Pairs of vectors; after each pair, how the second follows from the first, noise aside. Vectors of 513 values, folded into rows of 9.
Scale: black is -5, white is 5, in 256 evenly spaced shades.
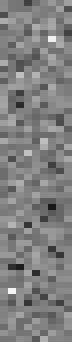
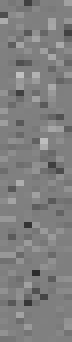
partly zeroed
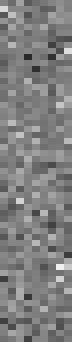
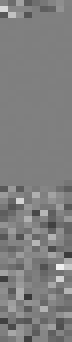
partly zeroed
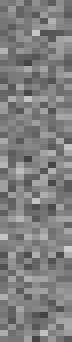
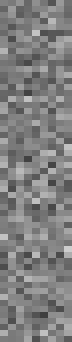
copied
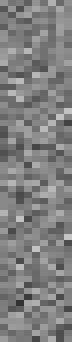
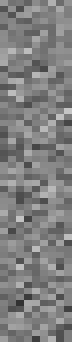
copied
